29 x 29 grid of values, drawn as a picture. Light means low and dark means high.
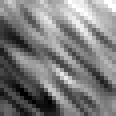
Lone odd cells: none. Ninth with the lowest average: top right. Average level on the scale: 50%. Mirror symmetry: none. Grain: diagonal, down to the right. Slope: up to the bottom left.
